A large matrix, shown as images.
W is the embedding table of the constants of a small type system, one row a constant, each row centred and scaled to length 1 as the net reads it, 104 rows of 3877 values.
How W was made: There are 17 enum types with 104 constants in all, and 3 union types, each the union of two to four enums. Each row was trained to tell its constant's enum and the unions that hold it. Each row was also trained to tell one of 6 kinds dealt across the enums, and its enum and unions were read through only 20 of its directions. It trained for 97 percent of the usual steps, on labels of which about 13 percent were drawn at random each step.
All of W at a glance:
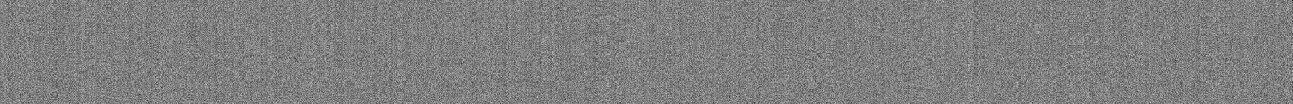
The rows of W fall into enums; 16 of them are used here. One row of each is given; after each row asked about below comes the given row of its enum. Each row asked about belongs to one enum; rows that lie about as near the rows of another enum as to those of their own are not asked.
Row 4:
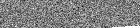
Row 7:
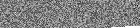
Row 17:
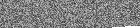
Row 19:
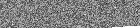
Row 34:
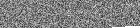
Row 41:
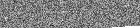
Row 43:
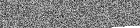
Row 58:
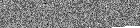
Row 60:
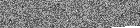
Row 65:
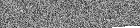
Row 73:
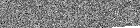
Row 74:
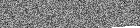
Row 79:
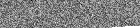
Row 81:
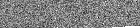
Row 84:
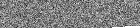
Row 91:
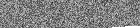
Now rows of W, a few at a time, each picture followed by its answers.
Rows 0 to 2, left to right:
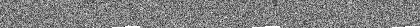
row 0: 17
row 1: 74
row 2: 4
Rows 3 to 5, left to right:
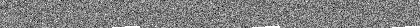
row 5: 41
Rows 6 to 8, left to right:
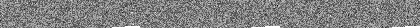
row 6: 58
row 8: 7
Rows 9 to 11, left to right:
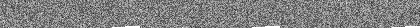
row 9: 7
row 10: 84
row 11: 60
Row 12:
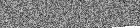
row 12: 74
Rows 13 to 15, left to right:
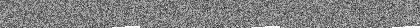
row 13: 19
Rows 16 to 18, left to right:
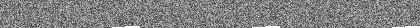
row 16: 60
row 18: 17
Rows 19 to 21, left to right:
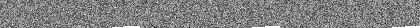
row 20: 7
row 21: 7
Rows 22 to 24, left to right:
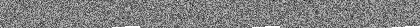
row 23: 17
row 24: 79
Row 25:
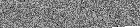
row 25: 91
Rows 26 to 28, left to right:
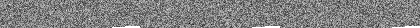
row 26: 58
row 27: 17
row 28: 41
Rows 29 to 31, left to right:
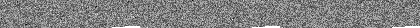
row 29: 91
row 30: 41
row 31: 58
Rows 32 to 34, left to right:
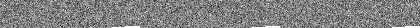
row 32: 79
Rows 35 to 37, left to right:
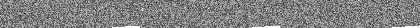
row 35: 17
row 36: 79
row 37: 91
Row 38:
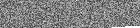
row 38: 60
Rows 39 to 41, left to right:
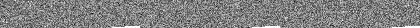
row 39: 79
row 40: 84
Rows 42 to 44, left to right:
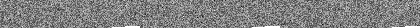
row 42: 60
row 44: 60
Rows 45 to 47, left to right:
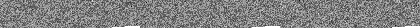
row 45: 58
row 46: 43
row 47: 58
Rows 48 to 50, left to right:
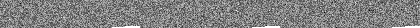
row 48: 43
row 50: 91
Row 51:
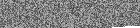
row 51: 34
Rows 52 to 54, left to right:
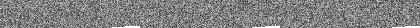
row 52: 43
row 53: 19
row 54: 17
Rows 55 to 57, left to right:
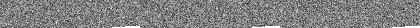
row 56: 7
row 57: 41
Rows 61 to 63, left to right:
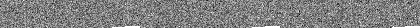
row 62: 79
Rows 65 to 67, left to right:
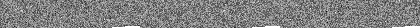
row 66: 19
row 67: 74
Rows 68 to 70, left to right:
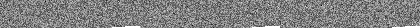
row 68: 91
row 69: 41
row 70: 84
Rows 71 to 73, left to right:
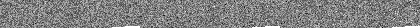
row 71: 43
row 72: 81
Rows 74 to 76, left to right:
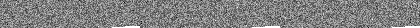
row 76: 41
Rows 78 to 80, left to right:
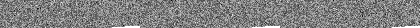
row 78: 43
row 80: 79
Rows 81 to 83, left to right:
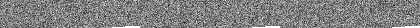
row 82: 81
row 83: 19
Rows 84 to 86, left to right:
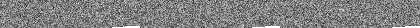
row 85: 60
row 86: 81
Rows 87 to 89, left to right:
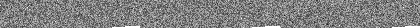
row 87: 19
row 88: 41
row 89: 91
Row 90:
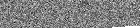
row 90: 7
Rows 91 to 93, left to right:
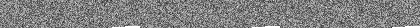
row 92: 34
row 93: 7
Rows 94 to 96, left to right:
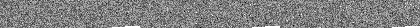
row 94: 43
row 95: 84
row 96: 60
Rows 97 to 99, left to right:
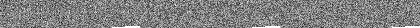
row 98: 19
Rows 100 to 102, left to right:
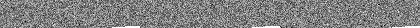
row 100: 17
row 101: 43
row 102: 19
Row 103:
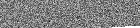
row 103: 91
